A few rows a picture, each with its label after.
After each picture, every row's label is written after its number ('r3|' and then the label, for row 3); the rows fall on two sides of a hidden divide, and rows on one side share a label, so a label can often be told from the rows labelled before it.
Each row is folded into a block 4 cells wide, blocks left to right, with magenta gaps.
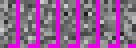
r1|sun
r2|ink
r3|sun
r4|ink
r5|ink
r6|ink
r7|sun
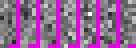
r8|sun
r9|ink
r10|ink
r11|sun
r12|ink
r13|sun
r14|sun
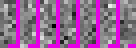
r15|sun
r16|ink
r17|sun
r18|sun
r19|sun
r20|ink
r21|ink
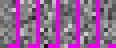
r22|sun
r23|sun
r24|sun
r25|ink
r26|ink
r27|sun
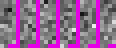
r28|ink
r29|sun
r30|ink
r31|ink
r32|ink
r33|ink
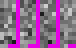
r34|sun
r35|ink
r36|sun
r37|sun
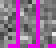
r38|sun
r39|ink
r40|sun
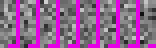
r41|sun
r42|sun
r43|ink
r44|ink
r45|sun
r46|sun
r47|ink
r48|sun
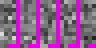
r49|ink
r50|ink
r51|ink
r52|ink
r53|ink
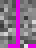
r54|sun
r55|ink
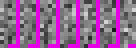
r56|sun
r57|sun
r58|ink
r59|sun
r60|sun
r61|sun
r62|sun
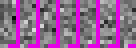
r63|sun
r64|ink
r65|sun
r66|sun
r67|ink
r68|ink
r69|ink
